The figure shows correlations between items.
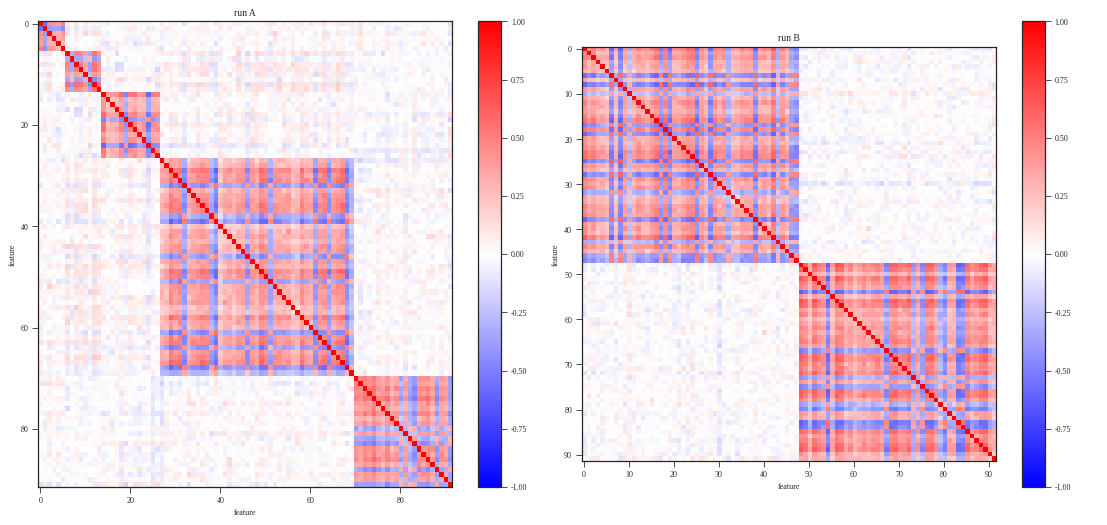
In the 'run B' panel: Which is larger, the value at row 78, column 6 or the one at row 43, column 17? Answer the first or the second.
the second
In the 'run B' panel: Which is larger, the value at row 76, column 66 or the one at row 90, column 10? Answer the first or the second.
the first
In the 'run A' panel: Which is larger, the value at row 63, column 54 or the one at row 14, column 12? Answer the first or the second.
the first
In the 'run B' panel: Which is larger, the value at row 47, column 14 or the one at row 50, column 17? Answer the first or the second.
the second
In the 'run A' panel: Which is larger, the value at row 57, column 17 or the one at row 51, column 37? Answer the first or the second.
the first
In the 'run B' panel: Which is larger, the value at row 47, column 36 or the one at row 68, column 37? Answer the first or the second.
the second
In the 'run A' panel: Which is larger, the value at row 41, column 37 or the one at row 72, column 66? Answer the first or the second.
the first
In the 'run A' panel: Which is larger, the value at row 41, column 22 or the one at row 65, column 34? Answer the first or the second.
the second
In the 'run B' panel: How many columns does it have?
92
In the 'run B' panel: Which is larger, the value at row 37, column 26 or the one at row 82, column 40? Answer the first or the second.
the first
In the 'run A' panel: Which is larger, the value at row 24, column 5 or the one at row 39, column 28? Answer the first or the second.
the first
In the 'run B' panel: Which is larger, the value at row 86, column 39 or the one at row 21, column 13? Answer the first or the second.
the second
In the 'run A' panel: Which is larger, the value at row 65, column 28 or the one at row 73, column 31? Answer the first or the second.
the first
